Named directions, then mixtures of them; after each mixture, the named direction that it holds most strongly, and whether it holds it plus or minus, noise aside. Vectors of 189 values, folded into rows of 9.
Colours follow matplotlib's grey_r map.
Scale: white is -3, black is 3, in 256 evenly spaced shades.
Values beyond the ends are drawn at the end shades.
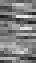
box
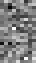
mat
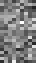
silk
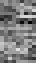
box, plus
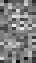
mat, minus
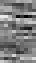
box, minus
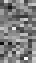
mat, plus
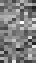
silk, plus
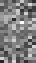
silk, plus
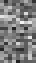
silk, plus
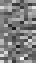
silk, minus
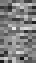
box, plus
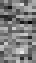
box, plus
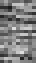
box, plus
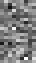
mat, plus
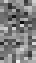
mat, plus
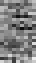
box, minus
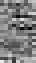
box, minus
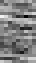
box, minus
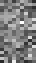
silk, plus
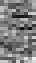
box, minus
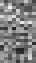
mat, minus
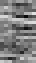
box, minus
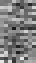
box, minus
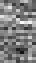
box, minus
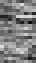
box, plus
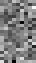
silk, minus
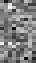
mat, minus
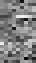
mat, minus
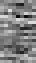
box, minus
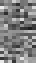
silk, minus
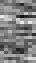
box, minus
